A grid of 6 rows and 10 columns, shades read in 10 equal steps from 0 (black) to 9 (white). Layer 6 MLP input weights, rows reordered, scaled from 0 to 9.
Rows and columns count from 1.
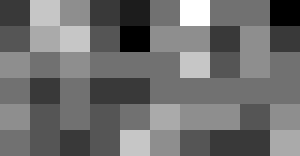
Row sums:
38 38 45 34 43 37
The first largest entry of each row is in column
7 3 7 1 6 5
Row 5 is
5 3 4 3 4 6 5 5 3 5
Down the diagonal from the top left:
2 6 5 2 4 5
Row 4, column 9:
4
